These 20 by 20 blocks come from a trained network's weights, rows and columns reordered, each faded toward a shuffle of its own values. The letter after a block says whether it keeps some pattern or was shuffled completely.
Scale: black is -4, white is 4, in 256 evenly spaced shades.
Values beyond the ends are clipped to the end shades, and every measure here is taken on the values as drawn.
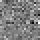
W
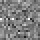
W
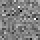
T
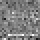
W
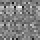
W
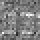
W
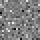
T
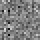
W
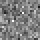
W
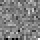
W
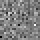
W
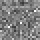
W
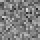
T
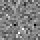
T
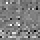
W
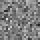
T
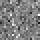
T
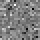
W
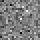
T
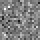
T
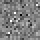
T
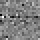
W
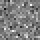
T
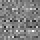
W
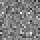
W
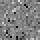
T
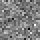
T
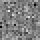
T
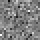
T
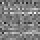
W
